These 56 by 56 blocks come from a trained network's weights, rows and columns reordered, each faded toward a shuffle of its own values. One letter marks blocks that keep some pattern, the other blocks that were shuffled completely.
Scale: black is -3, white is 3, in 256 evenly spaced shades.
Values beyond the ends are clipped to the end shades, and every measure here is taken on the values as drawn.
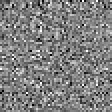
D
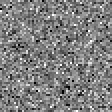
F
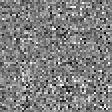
D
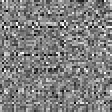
D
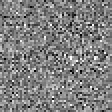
D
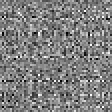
D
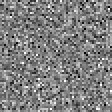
F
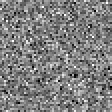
F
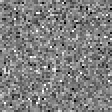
F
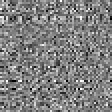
D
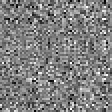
D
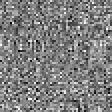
D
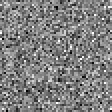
F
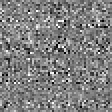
D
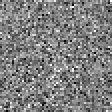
F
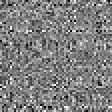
D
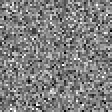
F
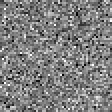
F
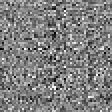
D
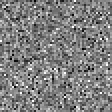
F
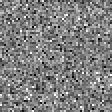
F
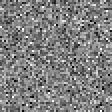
F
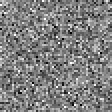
F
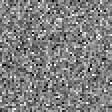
F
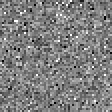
F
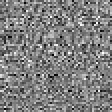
D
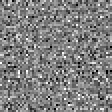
D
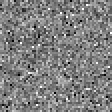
F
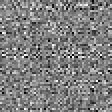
D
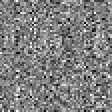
D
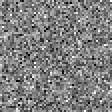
F
